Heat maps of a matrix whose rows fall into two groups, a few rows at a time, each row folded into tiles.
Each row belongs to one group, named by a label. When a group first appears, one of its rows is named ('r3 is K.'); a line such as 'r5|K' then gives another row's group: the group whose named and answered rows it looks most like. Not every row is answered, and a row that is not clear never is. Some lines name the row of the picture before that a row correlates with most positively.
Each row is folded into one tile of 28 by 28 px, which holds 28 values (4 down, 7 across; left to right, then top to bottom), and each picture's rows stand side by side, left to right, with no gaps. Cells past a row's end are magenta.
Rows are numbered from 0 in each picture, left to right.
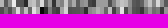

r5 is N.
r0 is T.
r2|N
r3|T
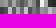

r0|T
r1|T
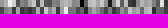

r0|N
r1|T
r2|N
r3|N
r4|T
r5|N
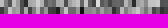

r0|T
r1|N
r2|N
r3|T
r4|T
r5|N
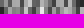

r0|T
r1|T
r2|T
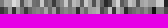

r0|N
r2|N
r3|T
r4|N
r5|N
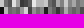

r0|T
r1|N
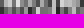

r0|N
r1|T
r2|N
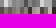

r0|N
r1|N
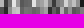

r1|N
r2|N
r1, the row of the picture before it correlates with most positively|0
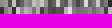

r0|T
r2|T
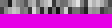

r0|T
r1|N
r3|N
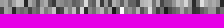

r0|N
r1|T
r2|T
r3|T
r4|T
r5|N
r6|N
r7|N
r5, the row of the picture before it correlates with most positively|3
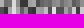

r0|T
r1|T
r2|T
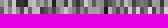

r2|T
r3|T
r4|T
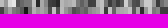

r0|N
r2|N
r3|T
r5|N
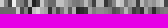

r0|T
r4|N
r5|N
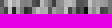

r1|T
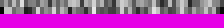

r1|T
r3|N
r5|T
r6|T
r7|N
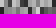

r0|T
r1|N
